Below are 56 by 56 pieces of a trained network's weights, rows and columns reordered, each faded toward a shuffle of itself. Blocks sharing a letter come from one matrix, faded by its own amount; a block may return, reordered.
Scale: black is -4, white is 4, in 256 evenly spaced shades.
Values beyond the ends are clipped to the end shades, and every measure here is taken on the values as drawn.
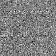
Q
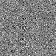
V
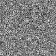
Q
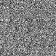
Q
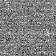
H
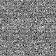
H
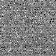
H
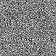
Q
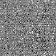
H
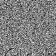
V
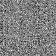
V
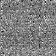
H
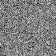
V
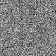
V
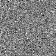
V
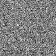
Q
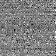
H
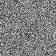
V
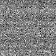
H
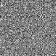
Q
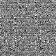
H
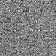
Q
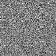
Q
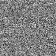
Q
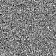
V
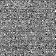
H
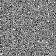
V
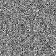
V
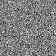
V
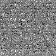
H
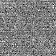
H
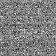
H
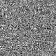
Q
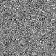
Q
